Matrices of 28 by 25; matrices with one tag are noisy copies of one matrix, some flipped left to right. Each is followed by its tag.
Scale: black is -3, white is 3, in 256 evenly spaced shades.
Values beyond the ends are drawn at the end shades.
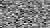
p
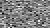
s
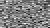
p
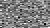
p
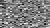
p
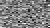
p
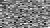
p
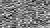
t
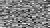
p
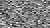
s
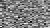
p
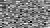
p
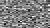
p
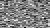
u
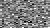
p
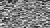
u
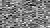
t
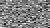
p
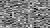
t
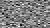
s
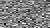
p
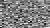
p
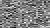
t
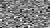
p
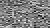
t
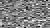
u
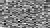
p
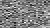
t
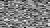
u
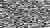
p
